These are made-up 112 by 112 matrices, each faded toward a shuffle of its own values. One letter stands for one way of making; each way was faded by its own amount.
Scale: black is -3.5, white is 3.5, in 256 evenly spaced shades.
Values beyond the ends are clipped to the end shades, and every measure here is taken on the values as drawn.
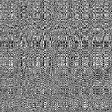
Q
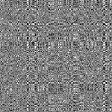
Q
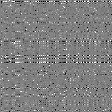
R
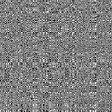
Q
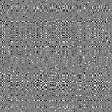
R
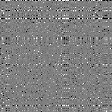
R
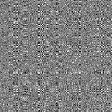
Q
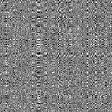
Q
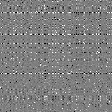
R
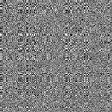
Q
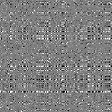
R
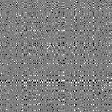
R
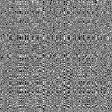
Q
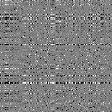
R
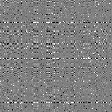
R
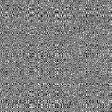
Q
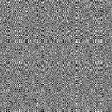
Q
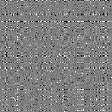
R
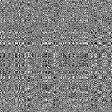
Q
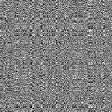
Q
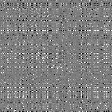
R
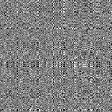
Q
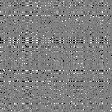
R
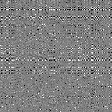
R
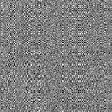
Q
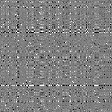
R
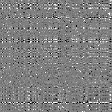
R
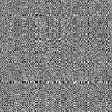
Q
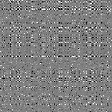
R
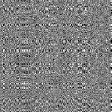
Q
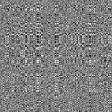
Q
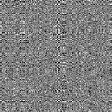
Q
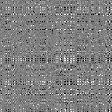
R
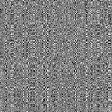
Q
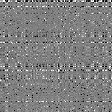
R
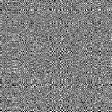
Q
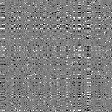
R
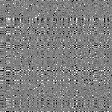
R
